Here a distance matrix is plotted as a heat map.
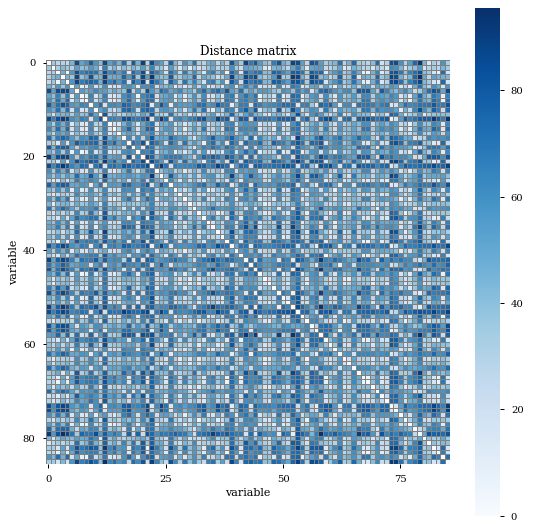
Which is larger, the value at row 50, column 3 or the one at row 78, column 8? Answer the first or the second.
the second
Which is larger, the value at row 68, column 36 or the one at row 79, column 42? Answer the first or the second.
the first
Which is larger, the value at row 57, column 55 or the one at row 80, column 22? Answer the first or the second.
the second
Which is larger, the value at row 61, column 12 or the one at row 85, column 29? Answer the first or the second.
the second
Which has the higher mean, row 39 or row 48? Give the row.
39
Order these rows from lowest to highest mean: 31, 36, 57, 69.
69, 36, 31, 57
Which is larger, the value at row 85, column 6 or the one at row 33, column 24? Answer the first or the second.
the first
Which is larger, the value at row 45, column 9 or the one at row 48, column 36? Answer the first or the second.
the first
